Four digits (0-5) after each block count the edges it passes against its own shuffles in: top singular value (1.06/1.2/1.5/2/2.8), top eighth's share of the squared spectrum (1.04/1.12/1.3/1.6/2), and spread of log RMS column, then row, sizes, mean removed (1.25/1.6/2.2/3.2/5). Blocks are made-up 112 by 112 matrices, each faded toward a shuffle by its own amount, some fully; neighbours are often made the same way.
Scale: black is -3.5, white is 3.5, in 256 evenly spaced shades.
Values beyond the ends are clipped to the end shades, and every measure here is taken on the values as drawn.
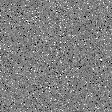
2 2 0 0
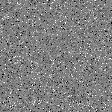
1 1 0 0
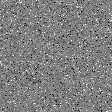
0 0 0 0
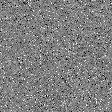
1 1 0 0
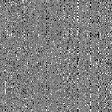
4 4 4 2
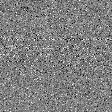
1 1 0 2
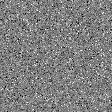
0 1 0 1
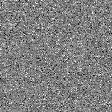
3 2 0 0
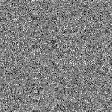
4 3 2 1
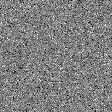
2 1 0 0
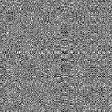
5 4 3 3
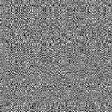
5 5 3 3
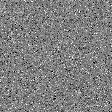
1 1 0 0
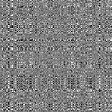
5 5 4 4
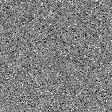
1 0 0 0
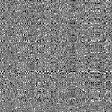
5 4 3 3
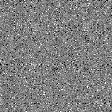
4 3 1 2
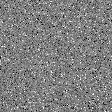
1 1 0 0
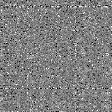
4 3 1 2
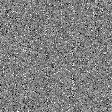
0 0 2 0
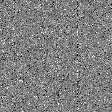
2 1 2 0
